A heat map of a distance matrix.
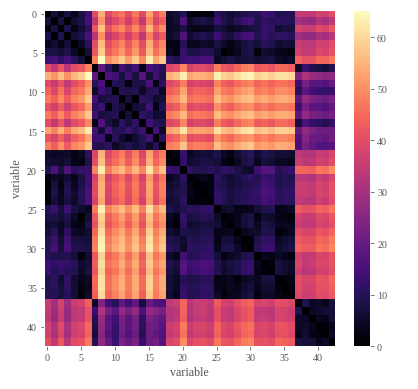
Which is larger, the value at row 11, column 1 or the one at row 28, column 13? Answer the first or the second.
the second
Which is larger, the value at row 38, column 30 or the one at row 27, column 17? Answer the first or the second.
the second
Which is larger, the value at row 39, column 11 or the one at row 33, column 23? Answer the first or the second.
the first
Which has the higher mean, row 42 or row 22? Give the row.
42
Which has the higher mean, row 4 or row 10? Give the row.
10
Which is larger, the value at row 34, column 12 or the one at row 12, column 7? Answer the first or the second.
the first
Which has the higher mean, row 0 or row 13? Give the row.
13
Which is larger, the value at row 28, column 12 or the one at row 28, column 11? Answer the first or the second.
the second
